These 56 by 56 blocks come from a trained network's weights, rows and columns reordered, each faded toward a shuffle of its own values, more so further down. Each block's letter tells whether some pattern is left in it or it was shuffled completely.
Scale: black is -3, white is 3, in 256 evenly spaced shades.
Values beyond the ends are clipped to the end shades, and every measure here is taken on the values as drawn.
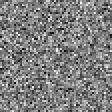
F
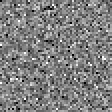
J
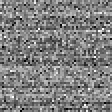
J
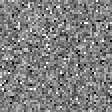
F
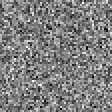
F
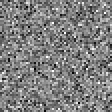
F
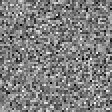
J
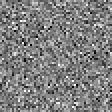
J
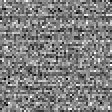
J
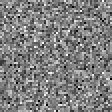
F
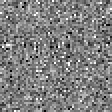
J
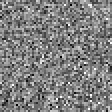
F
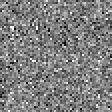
J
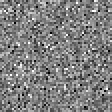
J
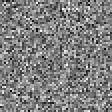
F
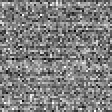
J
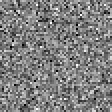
F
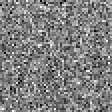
F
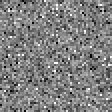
F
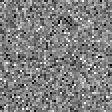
F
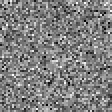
F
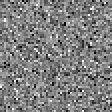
F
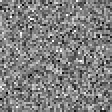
F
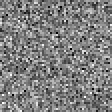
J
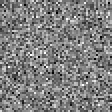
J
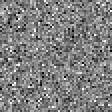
J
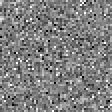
F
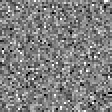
F
